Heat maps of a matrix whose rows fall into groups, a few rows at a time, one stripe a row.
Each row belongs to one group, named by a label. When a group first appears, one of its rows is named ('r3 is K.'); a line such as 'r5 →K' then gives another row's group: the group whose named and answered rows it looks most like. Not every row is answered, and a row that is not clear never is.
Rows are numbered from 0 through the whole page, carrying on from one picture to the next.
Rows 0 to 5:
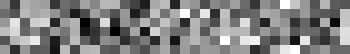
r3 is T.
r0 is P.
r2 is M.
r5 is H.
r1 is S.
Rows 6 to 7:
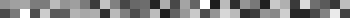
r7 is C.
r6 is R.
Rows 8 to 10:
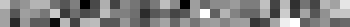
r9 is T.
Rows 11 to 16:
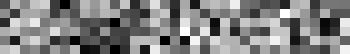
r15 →C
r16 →T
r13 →S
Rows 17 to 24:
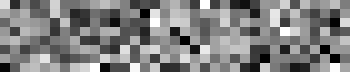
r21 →T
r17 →R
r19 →S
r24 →C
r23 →M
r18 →S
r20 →P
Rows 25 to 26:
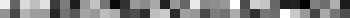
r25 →C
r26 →P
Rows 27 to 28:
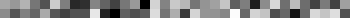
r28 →C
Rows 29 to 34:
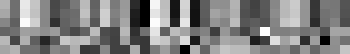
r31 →P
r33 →H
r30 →P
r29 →P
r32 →S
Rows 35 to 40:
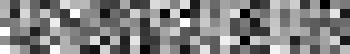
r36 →C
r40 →R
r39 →C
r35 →H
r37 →S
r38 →R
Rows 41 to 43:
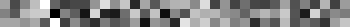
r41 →M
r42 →C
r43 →T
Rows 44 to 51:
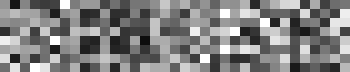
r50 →R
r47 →C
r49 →T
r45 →T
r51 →M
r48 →R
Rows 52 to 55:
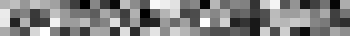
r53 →R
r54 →R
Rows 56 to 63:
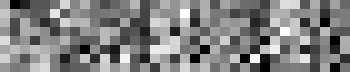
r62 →P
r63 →M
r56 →H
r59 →P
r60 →R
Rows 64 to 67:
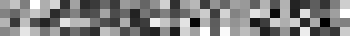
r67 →T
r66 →H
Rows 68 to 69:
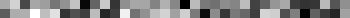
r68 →M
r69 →S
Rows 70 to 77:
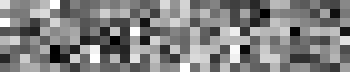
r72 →R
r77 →S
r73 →C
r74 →T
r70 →R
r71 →M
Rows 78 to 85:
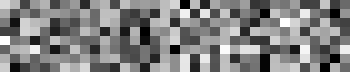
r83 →T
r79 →R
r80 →P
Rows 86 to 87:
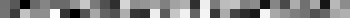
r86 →H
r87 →S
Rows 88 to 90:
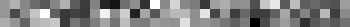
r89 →M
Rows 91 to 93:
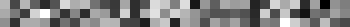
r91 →H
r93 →P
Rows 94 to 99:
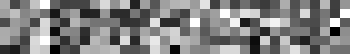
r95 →T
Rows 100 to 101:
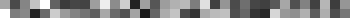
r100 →M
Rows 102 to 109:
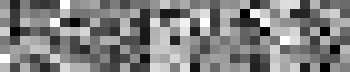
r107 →S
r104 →S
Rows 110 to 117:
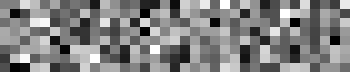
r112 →M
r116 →C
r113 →S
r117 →P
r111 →P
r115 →C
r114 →M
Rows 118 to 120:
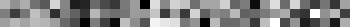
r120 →S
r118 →S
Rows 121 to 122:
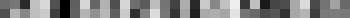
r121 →P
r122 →P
